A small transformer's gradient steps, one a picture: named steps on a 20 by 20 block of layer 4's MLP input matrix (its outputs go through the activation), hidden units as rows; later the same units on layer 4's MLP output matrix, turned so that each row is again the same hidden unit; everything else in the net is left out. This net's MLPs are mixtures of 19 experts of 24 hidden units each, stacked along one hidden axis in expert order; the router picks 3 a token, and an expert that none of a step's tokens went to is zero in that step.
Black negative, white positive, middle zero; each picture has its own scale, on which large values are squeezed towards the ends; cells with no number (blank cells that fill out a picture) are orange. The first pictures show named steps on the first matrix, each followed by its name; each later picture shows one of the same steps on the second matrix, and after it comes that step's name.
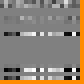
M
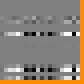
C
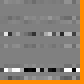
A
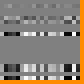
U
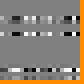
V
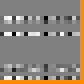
V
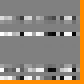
C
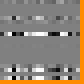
A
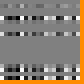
U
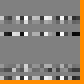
V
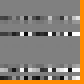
C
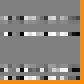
C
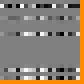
M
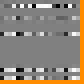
M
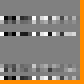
V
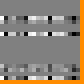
V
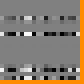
C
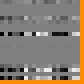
A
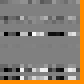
A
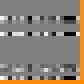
V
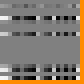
U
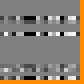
V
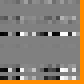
A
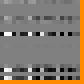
A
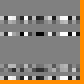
V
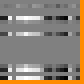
U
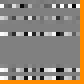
M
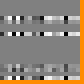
V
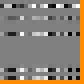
M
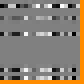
M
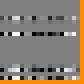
C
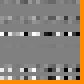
A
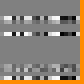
V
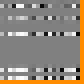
M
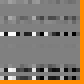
A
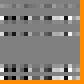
U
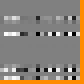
C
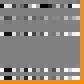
M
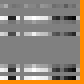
U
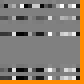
M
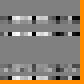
V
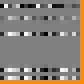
M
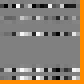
M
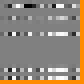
M
